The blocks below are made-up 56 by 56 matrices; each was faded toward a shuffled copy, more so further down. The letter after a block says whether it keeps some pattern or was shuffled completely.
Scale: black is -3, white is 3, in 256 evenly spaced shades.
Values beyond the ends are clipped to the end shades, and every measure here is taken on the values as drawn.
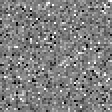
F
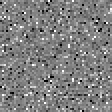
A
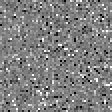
F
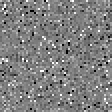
F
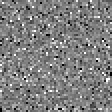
A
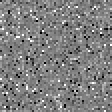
F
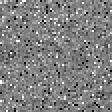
F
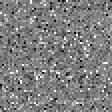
A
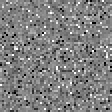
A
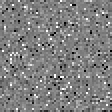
A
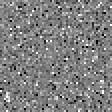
A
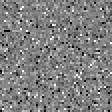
F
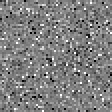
A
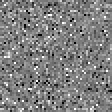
A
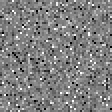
F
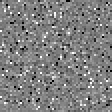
F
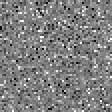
A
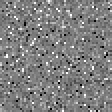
F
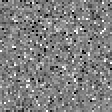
F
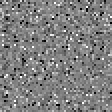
A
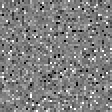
F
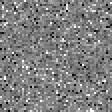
A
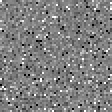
F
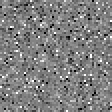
F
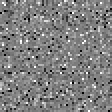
A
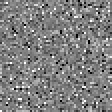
A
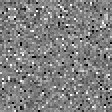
A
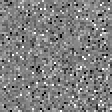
F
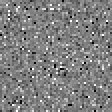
F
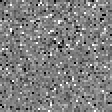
F
